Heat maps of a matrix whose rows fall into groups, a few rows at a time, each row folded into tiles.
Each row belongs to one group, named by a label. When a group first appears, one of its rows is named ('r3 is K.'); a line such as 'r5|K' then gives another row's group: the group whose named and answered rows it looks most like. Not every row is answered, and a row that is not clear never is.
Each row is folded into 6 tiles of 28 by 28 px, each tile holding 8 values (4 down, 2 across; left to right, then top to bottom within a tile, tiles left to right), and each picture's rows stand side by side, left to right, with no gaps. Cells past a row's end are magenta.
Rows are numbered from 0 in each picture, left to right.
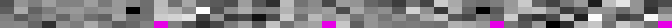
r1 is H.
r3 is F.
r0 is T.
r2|F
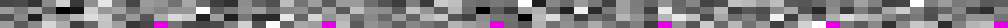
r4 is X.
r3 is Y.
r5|X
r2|F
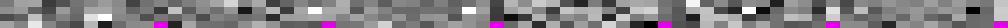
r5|T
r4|Y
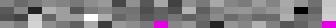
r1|T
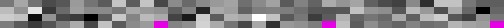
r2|F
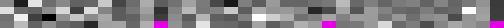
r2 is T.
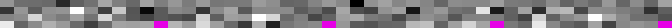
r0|F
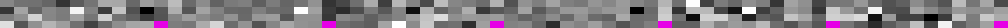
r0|F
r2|X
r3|T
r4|Y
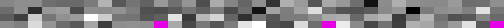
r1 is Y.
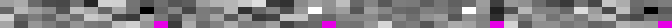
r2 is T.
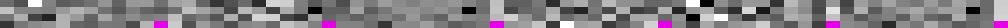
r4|Y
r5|T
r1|F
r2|T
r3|X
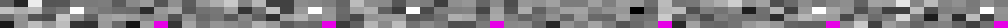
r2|Y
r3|T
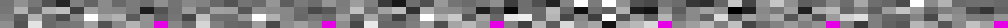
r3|X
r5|X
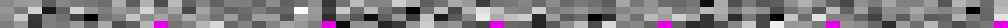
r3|H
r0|H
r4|H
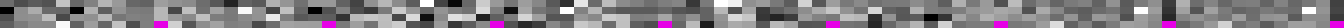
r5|H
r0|X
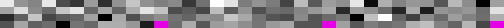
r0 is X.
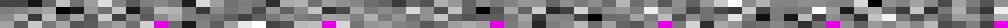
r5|Y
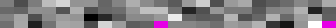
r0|H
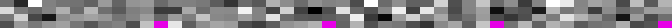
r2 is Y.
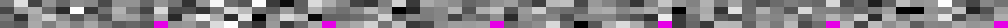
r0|Y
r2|X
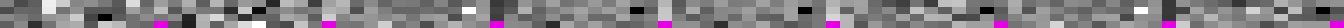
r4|T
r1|Y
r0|H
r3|T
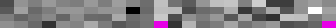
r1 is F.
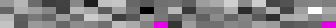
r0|F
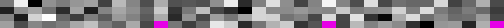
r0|Y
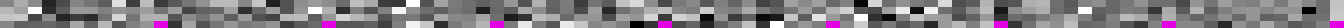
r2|X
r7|T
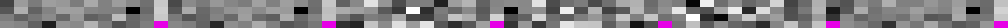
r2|Y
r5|T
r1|T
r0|T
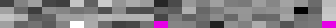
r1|T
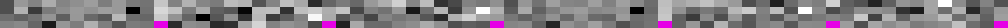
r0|T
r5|X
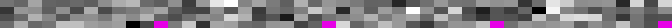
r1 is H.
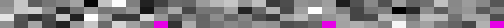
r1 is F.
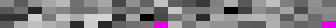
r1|X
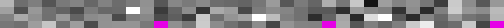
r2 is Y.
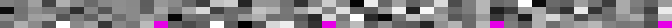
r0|X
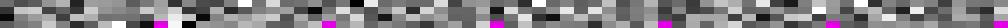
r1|X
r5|Y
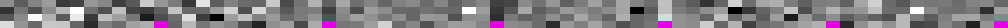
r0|F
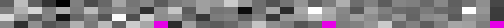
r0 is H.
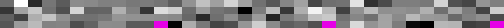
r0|Y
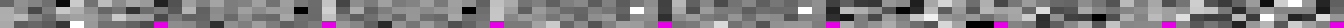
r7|F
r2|T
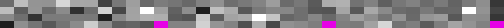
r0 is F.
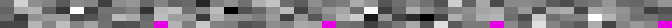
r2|H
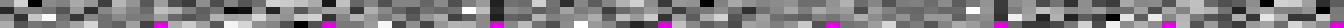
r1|X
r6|H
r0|Y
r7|F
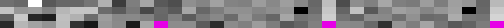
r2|T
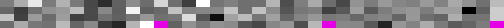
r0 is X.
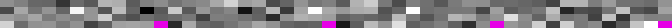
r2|Y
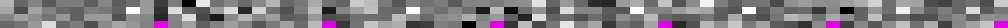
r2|Y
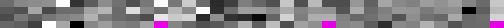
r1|H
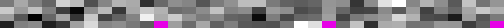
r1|X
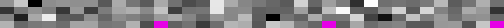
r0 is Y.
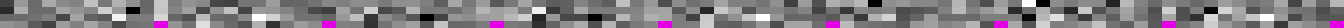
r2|H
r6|Y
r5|Y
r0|T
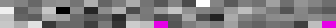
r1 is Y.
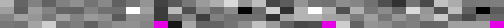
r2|F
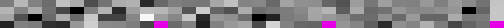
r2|T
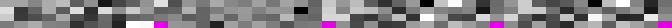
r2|F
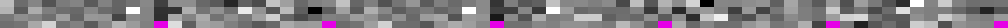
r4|Y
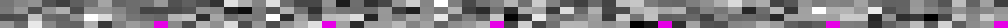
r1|X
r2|X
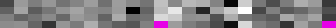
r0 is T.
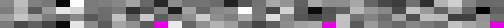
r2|F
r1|F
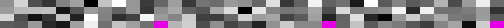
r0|F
